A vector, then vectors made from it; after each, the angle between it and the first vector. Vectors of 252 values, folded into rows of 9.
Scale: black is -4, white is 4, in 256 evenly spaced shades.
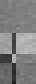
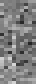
partly opposed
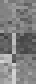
nearly opposite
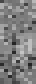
partly aligned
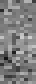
partly aligned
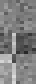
nearly opposite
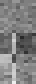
nearly opposite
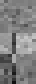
nearly parallel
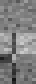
nearly parallel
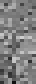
partly aligned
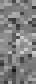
partly aligned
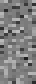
orthogonal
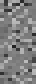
orthogonal
